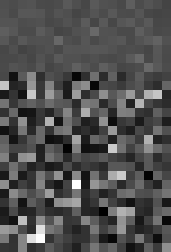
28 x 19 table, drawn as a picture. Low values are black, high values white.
No single row or column stands out from its neighbours. The values are skewed, with a long tail toward high values. A horizontal seam about 30% of the way down splits the table, and the top part is calmer. There is no overall slope. On average the colour sits 30% of the way up the scale. Neither half mirrors the other. There are no regular stripes.
